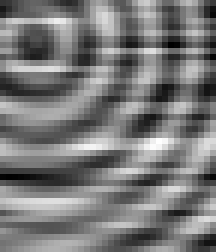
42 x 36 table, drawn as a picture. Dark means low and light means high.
Average level on the scale: 50%. Slope: none. Histogram: bell-shaped. Rings: centred on the top left.
